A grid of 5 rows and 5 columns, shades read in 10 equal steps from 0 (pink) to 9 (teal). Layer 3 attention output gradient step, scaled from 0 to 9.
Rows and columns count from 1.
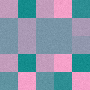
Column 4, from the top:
0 5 5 0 8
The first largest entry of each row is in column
2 1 1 2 4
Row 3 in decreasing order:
5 5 5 4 3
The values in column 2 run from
0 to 9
